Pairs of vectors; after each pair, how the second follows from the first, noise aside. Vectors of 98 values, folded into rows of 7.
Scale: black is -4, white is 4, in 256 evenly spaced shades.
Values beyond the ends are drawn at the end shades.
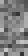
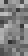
reversed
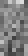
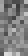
reversed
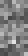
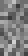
sign-scrambled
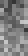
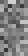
sign-scrambled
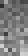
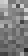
reversed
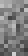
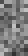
sign-scrambled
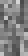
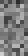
sign-scrambled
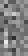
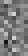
sign-scrambled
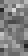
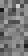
sign-scrambled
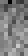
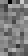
sign-scrambled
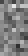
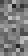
sign-scrambled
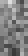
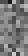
sign-scrambled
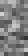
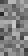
sign-scrambled
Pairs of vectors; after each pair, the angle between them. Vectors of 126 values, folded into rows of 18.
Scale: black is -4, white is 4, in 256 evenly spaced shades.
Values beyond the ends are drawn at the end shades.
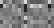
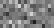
partly opposed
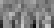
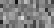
partly aligned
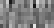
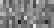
partly aligned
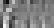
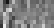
nearly parallel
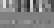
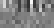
nearly parallel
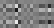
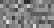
partly aligned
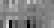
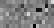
orthogonal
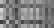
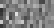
partly opposed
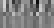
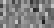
partly aligned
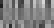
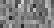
partly opposed
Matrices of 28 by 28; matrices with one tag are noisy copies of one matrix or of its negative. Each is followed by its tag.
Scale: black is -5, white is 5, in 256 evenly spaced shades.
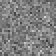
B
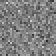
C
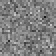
B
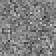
B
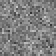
B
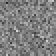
C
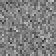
C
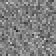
C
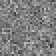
B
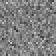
C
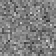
B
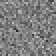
C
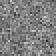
B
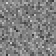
C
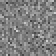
C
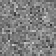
B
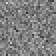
C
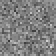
B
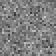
B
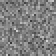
C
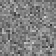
B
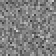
C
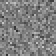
C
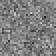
B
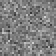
B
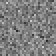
C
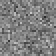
B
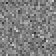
C
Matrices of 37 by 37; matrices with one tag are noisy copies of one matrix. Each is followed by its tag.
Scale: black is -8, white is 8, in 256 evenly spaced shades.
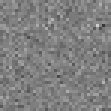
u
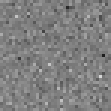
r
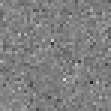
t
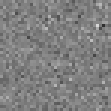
u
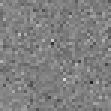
t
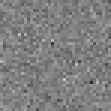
t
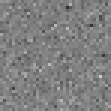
r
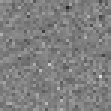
r
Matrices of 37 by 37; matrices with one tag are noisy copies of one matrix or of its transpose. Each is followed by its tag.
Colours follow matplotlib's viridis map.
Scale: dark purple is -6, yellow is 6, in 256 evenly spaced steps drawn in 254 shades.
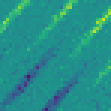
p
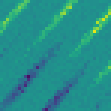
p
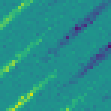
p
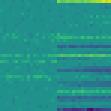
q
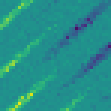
p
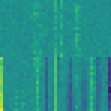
q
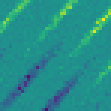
p
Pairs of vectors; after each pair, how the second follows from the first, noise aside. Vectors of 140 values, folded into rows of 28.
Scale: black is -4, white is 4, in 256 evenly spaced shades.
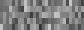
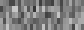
shuffled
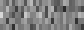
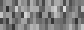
sign-scrambled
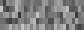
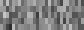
shuffled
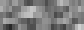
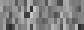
sign-scrambled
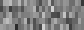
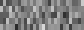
sign-scrambled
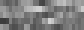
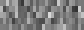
shuffled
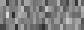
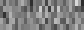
shuffled
